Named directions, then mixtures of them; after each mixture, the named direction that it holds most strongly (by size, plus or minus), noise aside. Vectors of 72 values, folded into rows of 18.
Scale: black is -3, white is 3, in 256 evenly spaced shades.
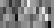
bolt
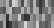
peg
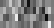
bolt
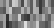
peg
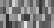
peg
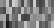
peg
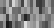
peg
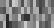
peg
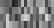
peg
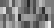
bolt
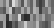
peg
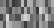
peg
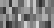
peg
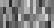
bolt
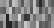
peg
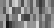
peg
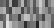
peg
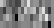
bolt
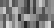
peg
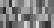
peg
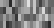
bolt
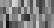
peg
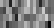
bolt
